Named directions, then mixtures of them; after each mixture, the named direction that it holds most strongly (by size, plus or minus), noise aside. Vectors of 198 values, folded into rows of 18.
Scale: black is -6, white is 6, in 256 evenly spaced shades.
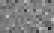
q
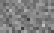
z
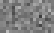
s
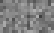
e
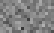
z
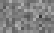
s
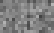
e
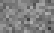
z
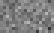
q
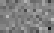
q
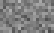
z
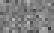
e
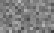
z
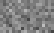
z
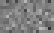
q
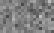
e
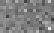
q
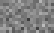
z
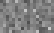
q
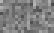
e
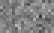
s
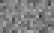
e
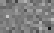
q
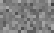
e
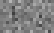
s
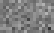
z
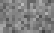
e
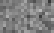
e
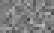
z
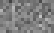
s
